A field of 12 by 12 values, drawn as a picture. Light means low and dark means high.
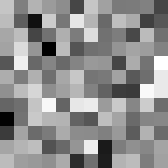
Seam: none. Slope: none. Mirror symmetry: none.
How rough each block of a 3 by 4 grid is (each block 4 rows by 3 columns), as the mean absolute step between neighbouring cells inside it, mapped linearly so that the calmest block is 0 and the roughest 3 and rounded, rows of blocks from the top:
2 3 1 1
2 1 1 3
1 1 3 0
